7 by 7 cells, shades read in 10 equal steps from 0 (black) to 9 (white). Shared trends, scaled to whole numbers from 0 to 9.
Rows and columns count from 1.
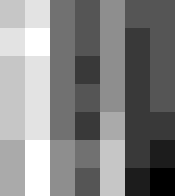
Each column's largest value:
8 9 5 4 7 3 3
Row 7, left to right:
6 9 5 3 7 1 0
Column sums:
48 59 30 20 40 14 15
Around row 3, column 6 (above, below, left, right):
2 2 5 3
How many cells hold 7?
6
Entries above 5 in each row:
2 2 2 2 3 3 3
